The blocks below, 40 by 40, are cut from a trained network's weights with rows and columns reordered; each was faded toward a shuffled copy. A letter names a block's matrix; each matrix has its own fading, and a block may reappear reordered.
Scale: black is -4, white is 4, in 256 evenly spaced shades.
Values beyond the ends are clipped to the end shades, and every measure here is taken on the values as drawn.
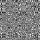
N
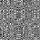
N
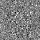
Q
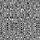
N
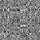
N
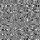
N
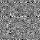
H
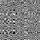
N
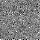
Q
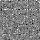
Q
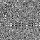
H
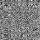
H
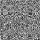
H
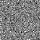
Q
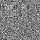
H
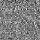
H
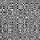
N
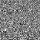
H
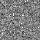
Q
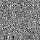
H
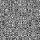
H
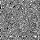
Q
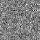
H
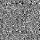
H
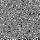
Q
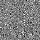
Q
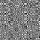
N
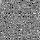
Q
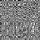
N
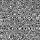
H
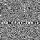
H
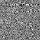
H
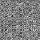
H
